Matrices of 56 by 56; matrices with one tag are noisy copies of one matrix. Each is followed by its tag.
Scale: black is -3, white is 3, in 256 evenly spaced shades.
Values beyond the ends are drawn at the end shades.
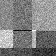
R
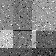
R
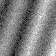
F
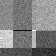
R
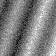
F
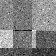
R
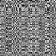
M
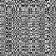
M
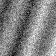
F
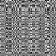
M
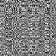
M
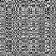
M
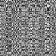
M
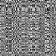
M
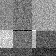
R
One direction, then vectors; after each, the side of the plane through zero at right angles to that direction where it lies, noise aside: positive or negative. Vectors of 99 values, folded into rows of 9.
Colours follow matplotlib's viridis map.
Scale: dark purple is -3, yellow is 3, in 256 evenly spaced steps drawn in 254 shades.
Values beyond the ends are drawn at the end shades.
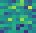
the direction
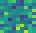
negative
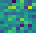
positive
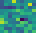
negative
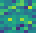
positive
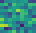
positive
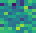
negative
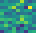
positive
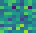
negative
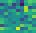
negative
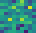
positive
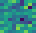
negative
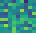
positive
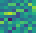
negative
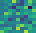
negative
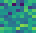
negative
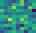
positive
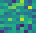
positive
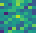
positive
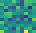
negative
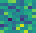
negative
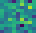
positive
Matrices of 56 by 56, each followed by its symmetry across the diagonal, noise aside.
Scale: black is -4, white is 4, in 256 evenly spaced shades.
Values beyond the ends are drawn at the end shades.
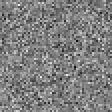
antisymmetric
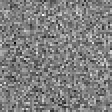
antisymmetric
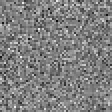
antisymmetric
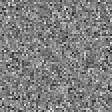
antisymmetric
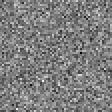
neither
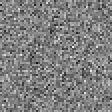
neither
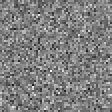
neither
